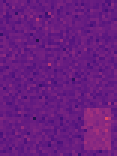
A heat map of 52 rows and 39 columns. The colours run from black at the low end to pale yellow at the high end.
Average level on the scale: 30%. Mirror symmetry: none. Ninth with the highest average: bottom right. Odd patch: higher, in the bottom right.
